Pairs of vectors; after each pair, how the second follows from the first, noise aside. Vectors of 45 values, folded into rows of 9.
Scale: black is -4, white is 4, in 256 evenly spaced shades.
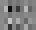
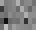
shuffled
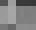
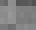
shrunk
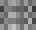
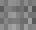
shrunk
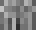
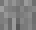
shrunk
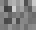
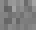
shrunk
